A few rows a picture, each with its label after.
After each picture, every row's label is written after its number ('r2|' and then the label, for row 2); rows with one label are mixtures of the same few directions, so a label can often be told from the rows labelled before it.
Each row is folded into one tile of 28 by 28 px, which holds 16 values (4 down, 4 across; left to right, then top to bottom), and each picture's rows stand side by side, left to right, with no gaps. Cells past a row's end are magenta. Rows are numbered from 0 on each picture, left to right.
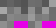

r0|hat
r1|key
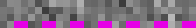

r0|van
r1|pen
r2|hat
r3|hat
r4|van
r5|van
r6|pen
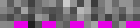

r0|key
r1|pen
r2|key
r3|key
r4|van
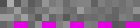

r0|key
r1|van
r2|key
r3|key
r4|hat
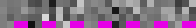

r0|key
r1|hat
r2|key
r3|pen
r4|hat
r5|key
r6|key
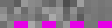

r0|key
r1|pen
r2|key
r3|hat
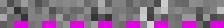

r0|pen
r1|key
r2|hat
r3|van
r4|van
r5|key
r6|pen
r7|hat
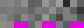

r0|hat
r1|van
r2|key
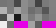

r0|hat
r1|van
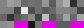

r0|key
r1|hat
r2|van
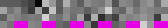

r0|hat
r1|van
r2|key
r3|hat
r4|pen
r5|hat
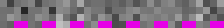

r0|key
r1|key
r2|hat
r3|hat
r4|hat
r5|key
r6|van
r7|pen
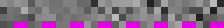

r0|hat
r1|pen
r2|pen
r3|van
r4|hat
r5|key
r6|hat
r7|key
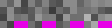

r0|key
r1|key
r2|pen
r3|hat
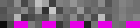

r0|hat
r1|key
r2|hat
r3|hat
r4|key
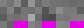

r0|key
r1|pen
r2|hat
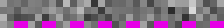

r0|pen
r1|hat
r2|key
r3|key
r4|hat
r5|van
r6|hat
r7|pen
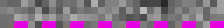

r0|pen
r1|van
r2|van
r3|key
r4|van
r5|hat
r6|van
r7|key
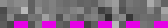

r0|hat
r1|van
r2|hat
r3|pen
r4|van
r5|key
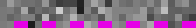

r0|key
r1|hat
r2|hat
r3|pen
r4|pen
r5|key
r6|pen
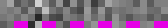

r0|van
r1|van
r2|key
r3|key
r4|pen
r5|key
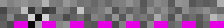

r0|hat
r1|hat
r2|key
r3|hat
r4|hat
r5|van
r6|pen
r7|pen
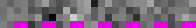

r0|van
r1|pen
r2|van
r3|key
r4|pen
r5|van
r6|pen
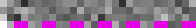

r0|pen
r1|hat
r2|key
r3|hat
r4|van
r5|pen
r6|pen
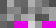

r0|key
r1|pen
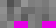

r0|key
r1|hat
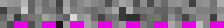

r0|hat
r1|van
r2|van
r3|pen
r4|van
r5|key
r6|pen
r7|hat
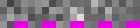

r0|van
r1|key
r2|pen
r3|key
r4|key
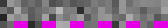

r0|pen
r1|hat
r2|hat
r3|pen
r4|van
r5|hat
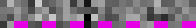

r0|van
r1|key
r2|van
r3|pen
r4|pen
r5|van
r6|pen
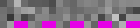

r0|van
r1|hat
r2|van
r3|hat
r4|hat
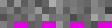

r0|key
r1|pen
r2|van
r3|key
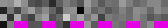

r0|hat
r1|hat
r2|key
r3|van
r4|key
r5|van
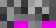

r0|key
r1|van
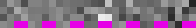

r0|pen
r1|hat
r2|hat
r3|pen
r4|van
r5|pen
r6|key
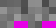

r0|hat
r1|van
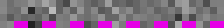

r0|key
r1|hat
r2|van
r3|pen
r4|hat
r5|pen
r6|van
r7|van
